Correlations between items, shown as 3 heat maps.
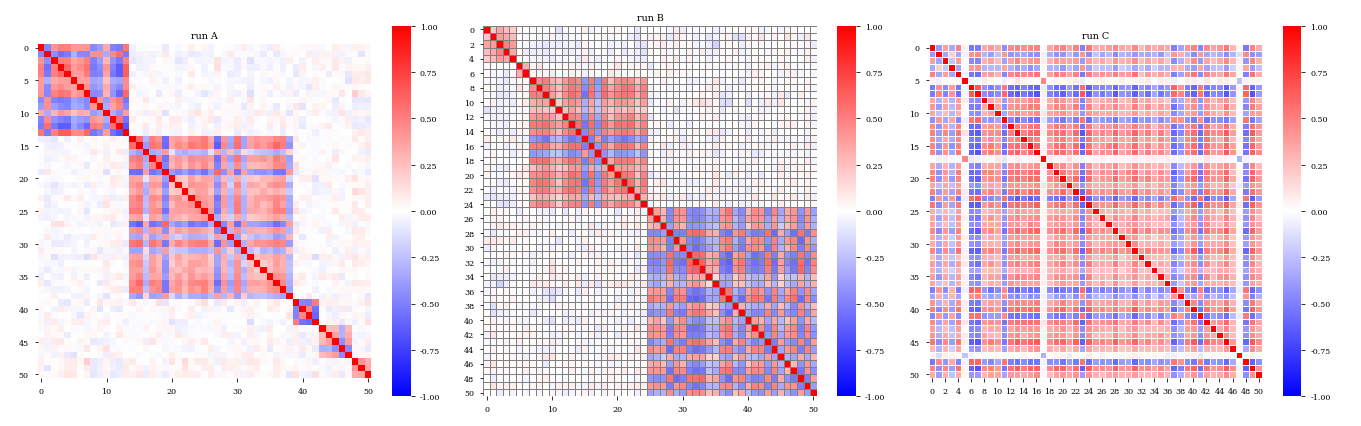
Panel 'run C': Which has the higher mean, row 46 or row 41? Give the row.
46
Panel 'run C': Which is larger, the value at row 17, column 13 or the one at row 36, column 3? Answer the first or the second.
the first
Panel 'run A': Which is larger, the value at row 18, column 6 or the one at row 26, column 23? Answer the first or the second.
the second
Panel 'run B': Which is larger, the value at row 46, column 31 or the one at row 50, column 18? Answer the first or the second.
the second
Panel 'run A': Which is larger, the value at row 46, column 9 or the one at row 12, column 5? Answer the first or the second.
the first
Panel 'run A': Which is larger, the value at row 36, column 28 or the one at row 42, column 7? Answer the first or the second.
the first
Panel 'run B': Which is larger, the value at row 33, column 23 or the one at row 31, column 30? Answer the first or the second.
the first
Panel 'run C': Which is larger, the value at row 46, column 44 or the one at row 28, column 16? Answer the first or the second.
the second
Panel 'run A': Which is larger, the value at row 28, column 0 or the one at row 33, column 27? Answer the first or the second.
the first
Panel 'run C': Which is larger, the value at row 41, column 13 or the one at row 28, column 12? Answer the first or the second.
the second
